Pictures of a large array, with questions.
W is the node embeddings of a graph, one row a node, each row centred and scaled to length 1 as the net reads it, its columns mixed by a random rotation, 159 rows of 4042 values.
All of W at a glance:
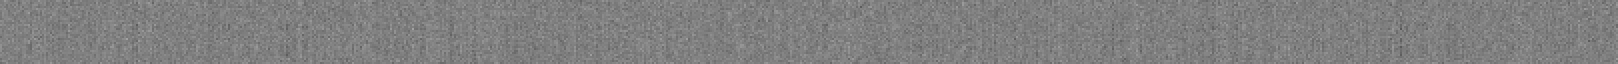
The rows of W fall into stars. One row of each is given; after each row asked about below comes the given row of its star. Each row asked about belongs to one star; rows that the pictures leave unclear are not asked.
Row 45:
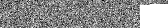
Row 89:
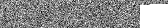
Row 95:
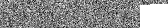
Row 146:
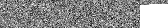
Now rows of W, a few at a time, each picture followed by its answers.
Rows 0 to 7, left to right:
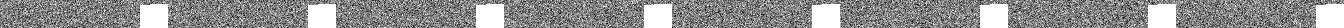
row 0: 89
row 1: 89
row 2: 89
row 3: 146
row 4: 146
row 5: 45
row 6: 89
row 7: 95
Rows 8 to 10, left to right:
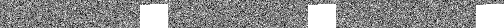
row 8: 89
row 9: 89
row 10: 146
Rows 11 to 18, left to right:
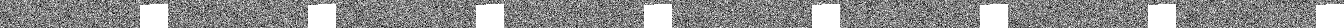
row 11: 95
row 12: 95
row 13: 95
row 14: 89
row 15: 45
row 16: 45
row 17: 89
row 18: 45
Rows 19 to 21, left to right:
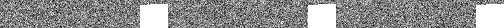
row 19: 146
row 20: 146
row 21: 89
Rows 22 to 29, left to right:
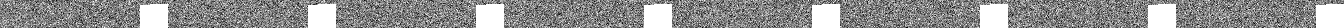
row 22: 146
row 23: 95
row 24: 89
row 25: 146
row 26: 45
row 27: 95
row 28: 146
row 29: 45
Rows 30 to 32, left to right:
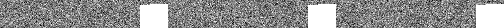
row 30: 146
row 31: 89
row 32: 45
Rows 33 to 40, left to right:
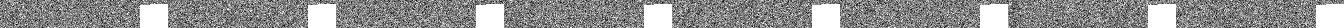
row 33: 45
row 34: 45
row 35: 146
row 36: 45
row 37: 45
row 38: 45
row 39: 89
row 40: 146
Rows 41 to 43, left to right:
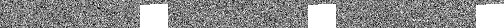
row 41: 95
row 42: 45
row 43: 89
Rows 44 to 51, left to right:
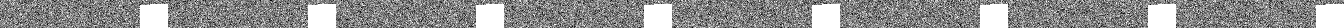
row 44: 146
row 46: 95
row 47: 146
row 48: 146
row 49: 146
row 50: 95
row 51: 95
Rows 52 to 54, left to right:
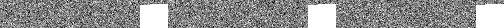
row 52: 146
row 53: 95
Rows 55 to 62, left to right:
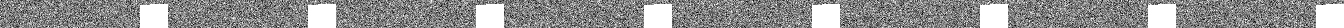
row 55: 45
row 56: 89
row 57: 146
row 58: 146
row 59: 89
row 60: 89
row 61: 89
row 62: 95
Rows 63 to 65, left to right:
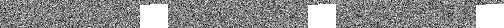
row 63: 89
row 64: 95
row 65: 95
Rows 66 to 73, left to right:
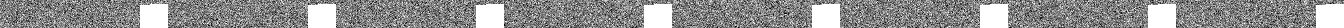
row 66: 45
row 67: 95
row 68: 146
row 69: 95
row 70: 95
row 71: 89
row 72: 95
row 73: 146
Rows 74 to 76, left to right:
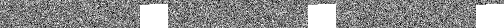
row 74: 95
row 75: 45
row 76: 89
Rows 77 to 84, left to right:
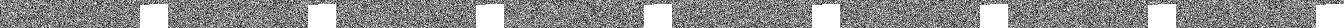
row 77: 89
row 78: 89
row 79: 45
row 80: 146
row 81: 89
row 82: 45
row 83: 45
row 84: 95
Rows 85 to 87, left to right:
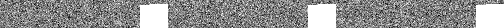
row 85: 95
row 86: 95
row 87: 146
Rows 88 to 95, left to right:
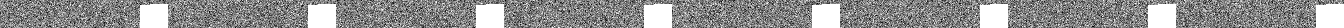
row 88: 146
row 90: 45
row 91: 45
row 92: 146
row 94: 146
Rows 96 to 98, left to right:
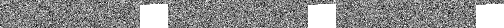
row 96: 95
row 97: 95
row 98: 95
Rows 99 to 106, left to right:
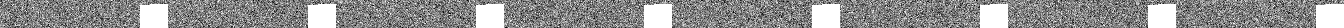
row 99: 45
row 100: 95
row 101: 95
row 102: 146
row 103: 146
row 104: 89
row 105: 146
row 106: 95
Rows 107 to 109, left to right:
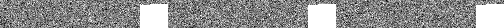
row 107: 89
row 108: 45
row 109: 45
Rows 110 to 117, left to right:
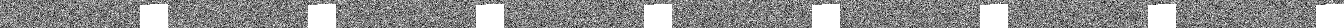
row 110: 146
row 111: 146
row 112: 95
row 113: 89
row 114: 89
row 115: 89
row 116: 95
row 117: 95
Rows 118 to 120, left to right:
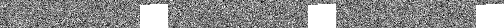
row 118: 89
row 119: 95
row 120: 95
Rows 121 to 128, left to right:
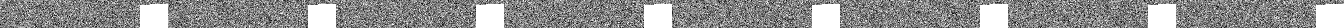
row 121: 95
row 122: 45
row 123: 89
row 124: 89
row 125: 146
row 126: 95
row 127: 89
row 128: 95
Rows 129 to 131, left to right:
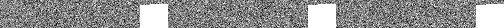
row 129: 146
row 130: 95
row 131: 146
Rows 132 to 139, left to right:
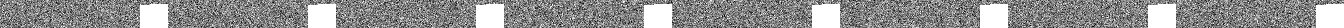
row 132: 45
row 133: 95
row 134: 89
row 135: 146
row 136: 95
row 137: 45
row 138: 95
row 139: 95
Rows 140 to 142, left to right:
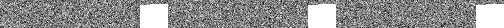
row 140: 146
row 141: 45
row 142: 89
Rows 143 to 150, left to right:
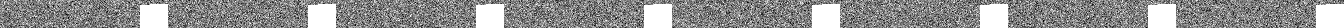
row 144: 95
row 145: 95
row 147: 146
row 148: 45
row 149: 45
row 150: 146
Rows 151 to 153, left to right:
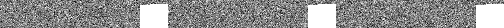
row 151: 146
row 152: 95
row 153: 95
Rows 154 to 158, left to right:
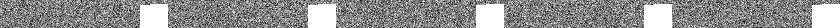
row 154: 89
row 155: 89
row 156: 146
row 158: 146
